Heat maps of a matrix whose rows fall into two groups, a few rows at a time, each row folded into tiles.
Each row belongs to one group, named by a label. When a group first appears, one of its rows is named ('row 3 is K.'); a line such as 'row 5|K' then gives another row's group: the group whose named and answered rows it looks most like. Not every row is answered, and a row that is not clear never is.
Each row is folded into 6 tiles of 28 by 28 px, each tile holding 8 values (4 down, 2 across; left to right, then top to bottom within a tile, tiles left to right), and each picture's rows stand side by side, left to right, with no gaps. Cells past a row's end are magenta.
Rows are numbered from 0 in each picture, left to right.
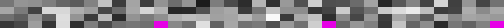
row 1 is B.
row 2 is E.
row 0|E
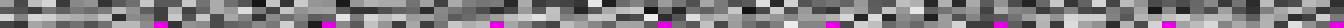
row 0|B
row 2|B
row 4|B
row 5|E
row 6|B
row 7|B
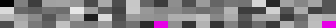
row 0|E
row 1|B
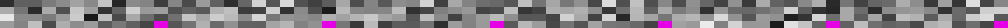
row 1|B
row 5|E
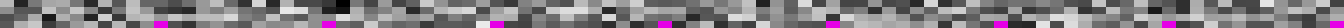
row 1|B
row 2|B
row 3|E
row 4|E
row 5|B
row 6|B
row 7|B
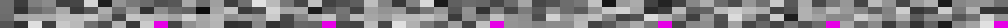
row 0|B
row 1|B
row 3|B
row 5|B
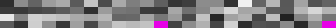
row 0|B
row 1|E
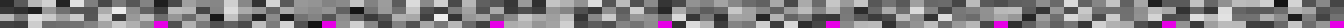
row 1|E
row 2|E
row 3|B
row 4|E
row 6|E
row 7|B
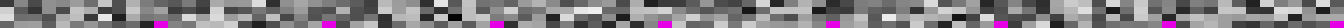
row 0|E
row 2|E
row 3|E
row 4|B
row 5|B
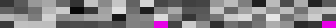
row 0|B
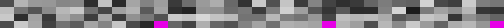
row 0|E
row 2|B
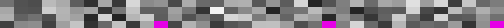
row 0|E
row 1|E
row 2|E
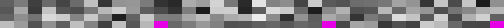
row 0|B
